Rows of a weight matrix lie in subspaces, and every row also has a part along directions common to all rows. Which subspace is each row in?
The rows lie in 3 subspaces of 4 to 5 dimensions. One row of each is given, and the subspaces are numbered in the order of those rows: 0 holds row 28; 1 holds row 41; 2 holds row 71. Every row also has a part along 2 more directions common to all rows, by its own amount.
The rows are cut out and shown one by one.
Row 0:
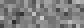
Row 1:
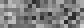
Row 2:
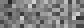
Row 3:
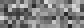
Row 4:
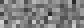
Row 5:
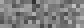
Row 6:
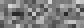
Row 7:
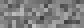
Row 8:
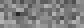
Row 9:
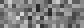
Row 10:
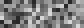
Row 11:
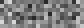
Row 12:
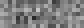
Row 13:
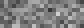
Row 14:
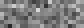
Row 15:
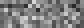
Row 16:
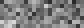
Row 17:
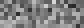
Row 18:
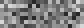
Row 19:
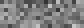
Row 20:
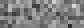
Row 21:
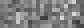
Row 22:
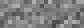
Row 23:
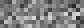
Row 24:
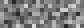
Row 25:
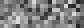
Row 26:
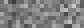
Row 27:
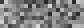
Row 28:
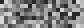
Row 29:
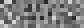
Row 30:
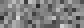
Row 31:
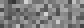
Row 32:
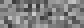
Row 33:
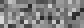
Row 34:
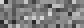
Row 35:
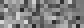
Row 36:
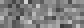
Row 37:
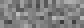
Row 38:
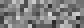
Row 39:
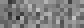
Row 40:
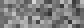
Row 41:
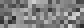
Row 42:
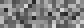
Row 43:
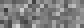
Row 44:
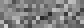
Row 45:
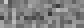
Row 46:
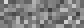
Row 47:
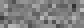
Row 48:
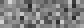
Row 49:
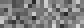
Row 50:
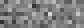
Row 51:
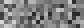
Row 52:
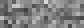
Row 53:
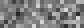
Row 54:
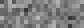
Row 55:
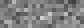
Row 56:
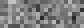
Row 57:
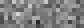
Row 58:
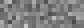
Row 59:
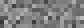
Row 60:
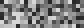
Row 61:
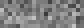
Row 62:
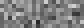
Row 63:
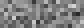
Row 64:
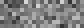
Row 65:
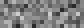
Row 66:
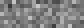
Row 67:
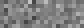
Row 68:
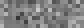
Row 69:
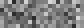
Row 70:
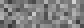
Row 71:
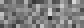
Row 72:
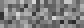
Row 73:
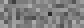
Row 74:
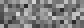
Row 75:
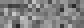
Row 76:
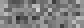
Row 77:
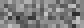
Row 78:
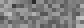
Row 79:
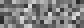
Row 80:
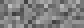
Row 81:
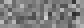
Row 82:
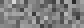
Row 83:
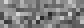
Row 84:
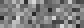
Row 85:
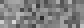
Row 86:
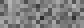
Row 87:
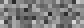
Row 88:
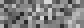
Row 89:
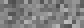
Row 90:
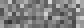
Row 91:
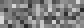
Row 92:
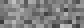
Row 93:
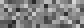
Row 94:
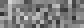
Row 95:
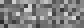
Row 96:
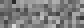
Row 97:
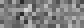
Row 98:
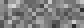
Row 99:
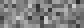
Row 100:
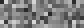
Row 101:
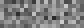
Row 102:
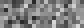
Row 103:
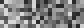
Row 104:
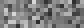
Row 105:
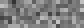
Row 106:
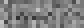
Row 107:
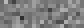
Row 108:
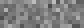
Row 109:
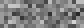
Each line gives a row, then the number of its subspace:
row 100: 2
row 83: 0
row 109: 1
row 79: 2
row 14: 1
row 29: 0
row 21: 0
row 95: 0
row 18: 1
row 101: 0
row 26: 1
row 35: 1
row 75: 1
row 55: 0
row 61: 0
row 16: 0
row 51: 0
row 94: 2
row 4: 2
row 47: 2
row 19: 0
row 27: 0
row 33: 2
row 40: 1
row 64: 1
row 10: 0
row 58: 0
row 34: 2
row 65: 1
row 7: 1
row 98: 1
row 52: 2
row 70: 0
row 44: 0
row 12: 2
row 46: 1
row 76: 2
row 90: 0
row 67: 1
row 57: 0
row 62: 0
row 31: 2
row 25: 0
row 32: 0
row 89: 1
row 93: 0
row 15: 1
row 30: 1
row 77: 0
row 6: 1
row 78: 2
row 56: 2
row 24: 1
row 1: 1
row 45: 2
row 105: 2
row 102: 1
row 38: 1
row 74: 0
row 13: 1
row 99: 2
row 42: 1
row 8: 0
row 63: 0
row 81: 0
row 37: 0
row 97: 2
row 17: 0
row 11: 0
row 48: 2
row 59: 2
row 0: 1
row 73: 2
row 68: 2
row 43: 1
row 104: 1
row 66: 2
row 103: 1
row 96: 2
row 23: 0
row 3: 2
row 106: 2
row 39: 2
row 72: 0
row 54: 2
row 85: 1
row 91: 2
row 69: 0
